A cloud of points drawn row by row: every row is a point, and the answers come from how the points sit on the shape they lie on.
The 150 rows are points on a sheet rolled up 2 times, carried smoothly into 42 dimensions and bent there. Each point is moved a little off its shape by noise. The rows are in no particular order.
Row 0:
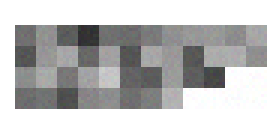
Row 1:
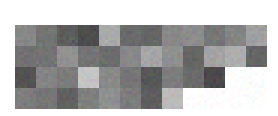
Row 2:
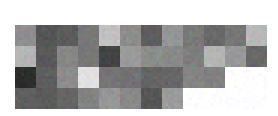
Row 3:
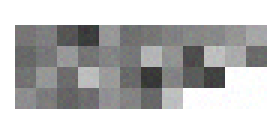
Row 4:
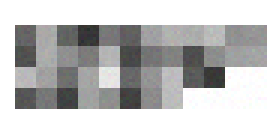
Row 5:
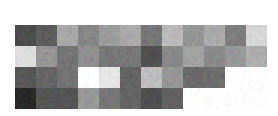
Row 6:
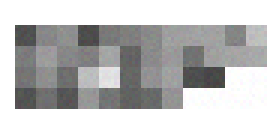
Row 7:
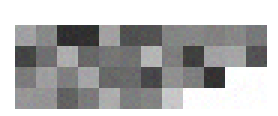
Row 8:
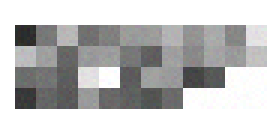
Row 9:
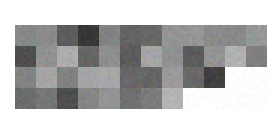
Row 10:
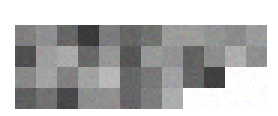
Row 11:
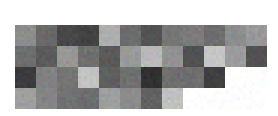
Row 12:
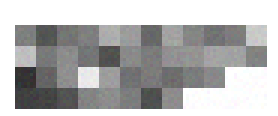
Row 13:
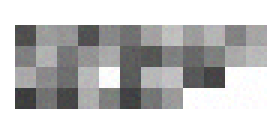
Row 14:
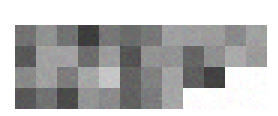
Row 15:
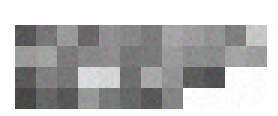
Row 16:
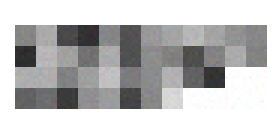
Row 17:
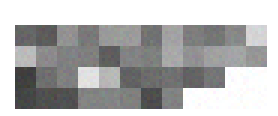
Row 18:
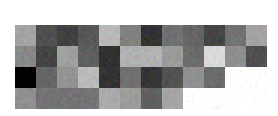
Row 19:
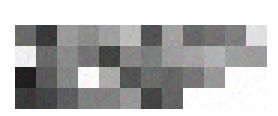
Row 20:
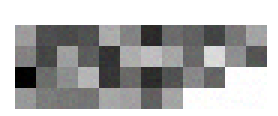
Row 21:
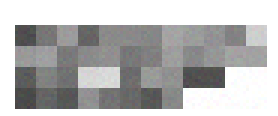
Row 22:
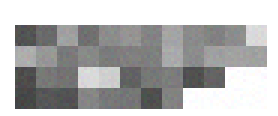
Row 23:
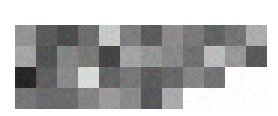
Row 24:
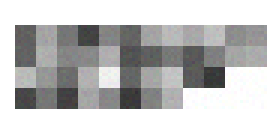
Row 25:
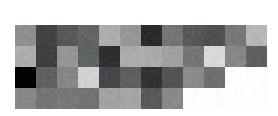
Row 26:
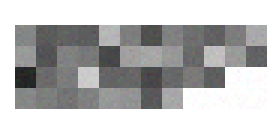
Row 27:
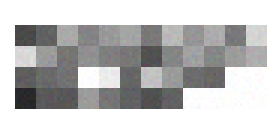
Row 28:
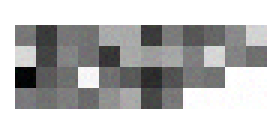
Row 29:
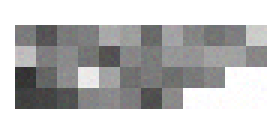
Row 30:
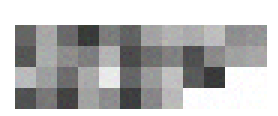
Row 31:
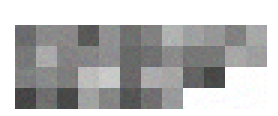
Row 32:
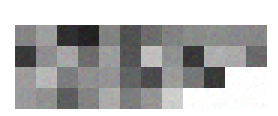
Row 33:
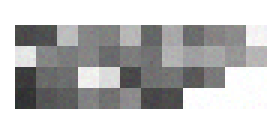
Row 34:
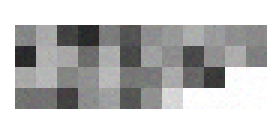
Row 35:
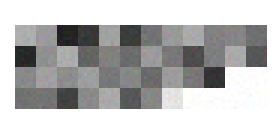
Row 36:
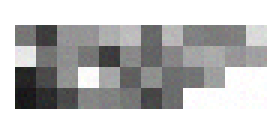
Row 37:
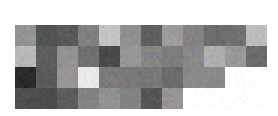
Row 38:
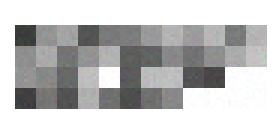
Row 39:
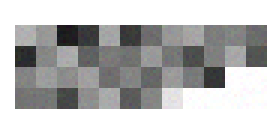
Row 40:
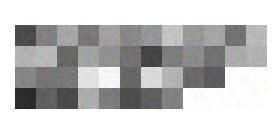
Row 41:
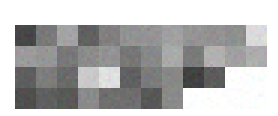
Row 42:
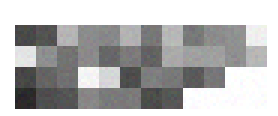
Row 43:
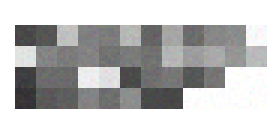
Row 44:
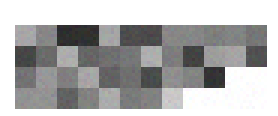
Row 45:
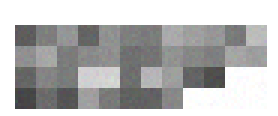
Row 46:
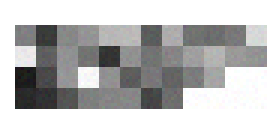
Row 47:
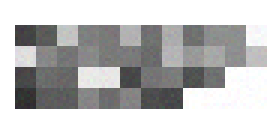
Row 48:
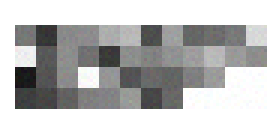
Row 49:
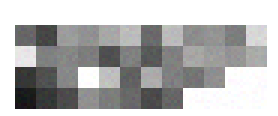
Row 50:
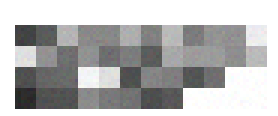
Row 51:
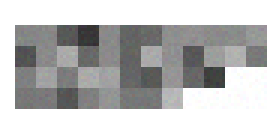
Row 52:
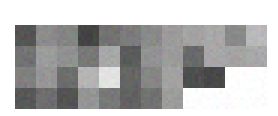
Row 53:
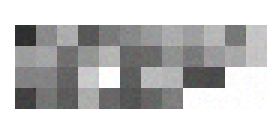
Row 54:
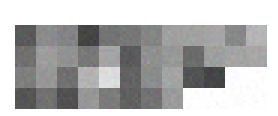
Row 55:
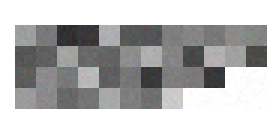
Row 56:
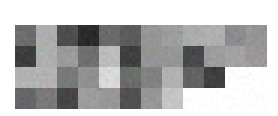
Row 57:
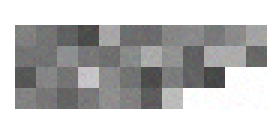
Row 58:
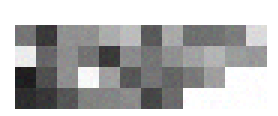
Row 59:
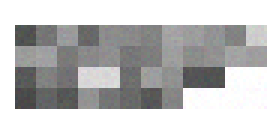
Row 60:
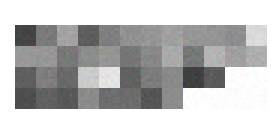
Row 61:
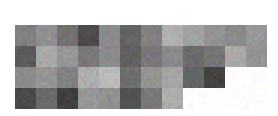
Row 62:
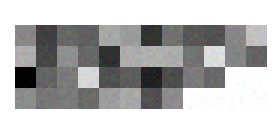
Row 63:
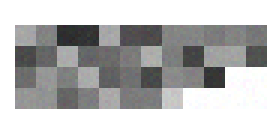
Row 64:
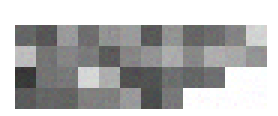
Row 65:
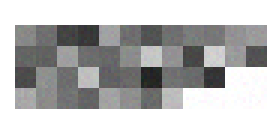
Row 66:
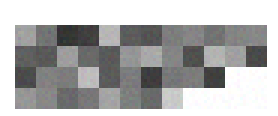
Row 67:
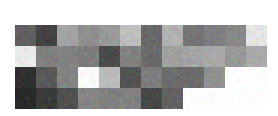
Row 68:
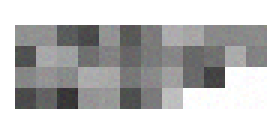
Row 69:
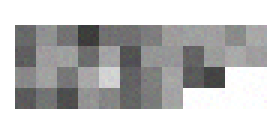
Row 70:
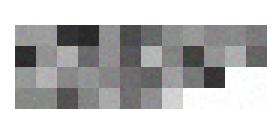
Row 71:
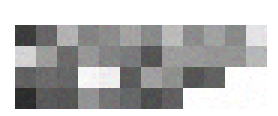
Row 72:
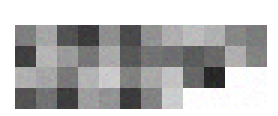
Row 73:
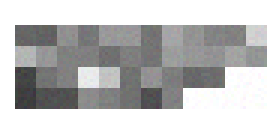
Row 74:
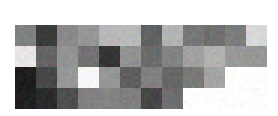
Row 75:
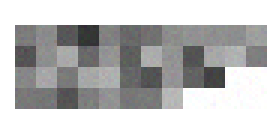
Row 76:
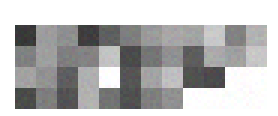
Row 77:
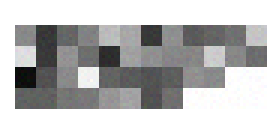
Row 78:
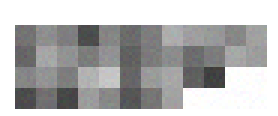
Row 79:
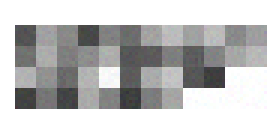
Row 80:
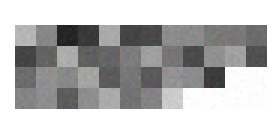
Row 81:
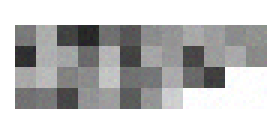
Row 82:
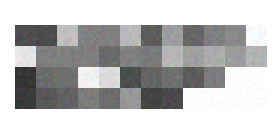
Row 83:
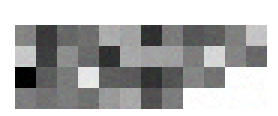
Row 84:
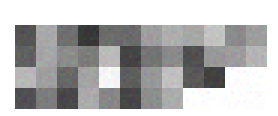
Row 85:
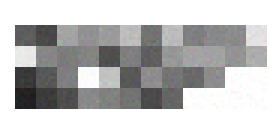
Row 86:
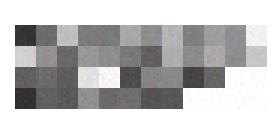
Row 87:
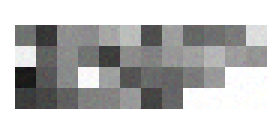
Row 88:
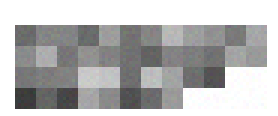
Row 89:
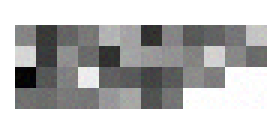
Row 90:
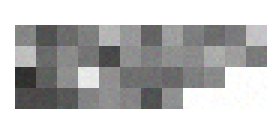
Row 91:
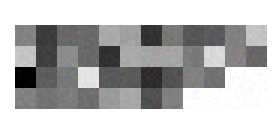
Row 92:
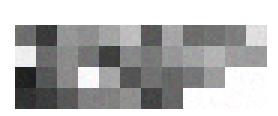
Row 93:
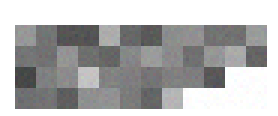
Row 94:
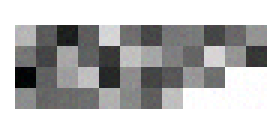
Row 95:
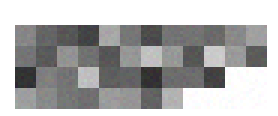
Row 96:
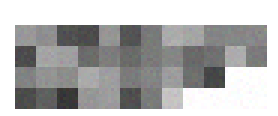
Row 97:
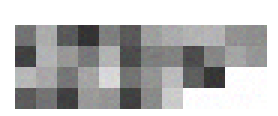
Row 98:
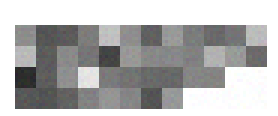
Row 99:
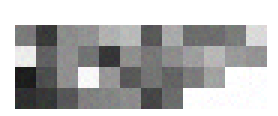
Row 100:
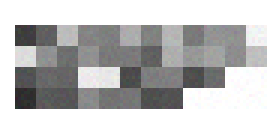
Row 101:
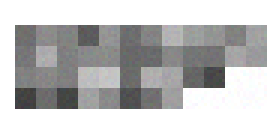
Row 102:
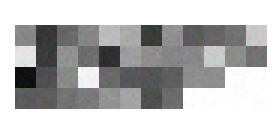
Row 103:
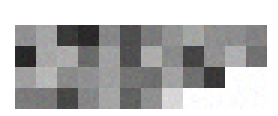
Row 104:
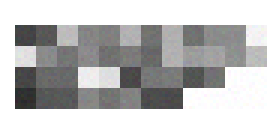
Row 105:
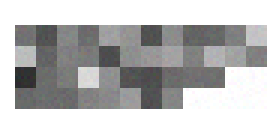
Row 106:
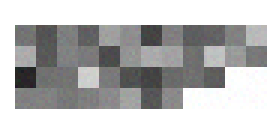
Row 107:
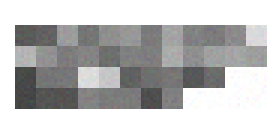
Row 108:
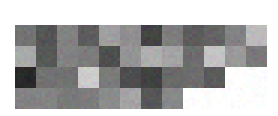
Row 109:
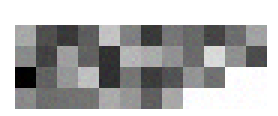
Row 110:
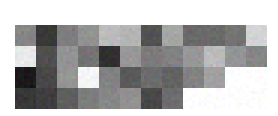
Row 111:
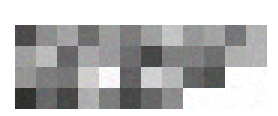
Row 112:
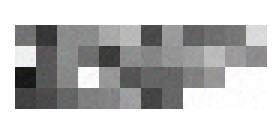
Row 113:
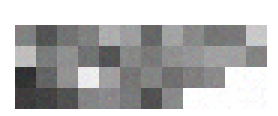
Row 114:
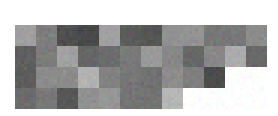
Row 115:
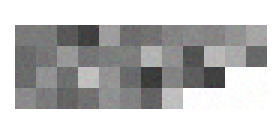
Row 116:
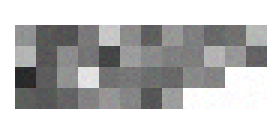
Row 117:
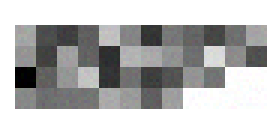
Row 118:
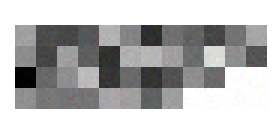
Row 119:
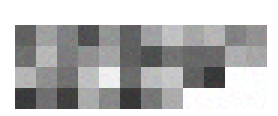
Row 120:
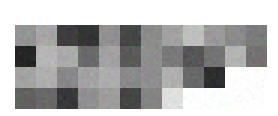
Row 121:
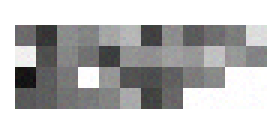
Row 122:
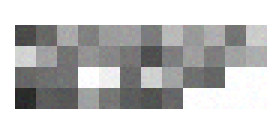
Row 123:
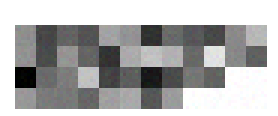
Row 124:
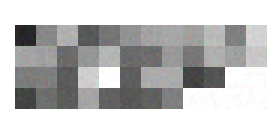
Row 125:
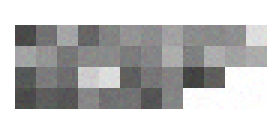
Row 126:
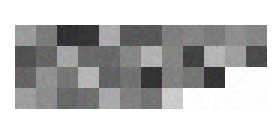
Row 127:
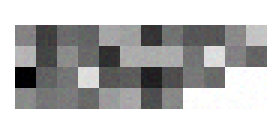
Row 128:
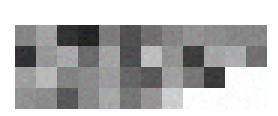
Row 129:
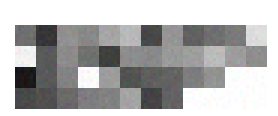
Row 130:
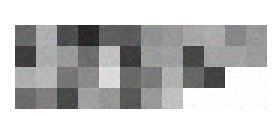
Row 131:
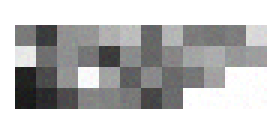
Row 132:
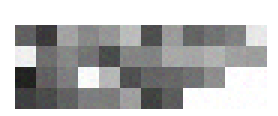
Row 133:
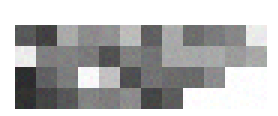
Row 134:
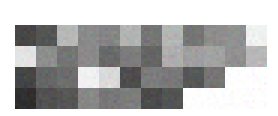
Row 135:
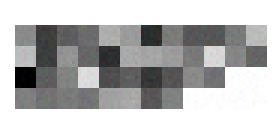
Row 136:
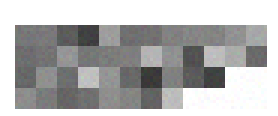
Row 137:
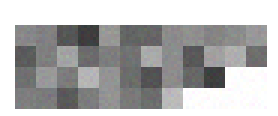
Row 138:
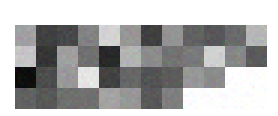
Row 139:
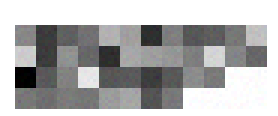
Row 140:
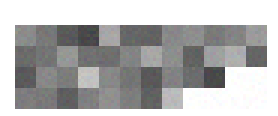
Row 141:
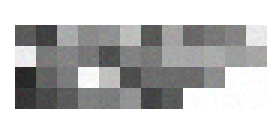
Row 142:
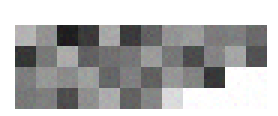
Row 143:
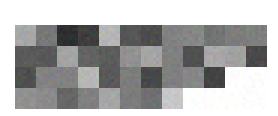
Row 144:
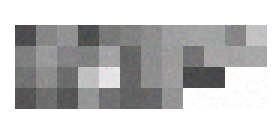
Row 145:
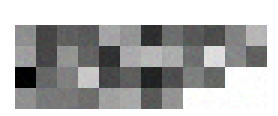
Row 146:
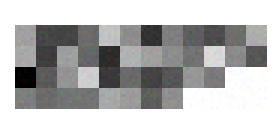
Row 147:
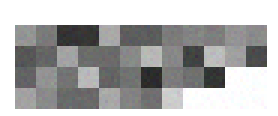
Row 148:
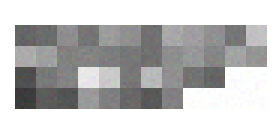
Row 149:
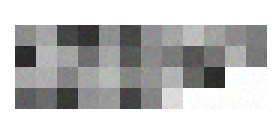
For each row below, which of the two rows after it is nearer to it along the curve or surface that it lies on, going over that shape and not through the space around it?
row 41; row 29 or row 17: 17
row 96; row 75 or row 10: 10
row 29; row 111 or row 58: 111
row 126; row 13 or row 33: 13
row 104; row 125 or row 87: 87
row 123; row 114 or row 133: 133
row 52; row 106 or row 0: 0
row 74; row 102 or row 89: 102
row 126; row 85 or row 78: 78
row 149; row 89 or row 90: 90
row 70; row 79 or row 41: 79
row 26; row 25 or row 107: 107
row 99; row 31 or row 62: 62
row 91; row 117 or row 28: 28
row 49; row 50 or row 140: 50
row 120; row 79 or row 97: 97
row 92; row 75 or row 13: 13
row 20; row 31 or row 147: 147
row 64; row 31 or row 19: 31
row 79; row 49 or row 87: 49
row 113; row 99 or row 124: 124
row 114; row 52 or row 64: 52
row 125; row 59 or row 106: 59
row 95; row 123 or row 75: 75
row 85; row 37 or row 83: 83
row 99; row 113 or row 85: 85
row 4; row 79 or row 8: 79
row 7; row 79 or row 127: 79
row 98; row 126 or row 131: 126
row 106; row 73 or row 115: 73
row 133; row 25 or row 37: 25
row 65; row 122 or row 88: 88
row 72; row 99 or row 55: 55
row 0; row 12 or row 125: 125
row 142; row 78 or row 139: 78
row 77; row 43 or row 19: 19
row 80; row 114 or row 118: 114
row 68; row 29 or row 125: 125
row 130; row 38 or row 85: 38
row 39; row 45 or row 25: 45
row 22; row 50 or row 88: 88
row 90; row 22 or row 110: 22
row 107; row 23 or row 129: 23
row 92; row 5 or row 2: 5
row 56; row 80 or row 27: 80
